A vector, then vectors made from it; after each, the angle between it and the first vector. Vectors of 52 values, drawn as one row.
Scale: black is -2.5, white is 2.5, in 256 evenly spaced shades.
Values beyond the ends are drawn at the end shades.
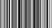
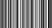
nearly opposite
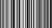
orthogonal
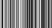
partly opposed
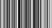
nearly parallel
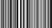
partly opposed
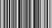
nearly parallel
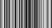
partly aligned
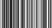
partly opposed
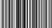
orthogonal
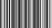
nearly parallel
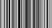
nearly parallel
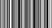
nearly parallel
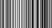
orthogonal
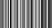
nearly opposite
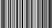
partly opposed
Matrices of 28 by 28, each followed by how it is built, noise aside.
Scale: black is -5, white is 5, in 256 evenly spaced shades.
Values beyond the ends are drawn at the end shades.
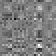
low rank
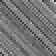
Toeplitz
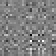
low rank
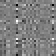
low rank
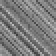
Toeplitz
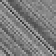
Toeplitz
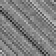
Toeplitz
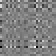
low rank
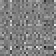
low rank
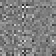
low rank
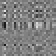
low rank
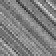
Toeplitz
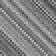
Toeplitz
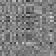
low rank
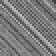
Toeplitz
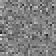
low rank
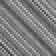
Toeplitz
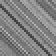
Toeplitz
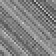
Toeplitz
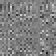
low rank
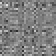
low rank
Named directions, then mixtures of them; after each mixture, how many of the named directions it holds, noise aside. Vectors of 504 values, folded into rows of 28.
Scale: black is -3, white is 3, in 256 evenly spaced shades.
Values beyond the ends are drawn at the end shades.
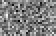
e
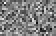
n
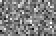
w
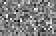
three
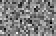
one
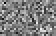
one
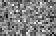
one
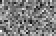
two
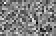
one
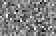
three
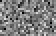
one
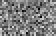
one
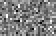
two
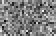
three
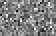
three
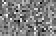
three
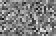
one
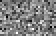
three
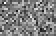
two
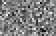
two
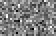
two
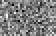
one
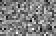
three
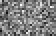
two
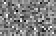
three
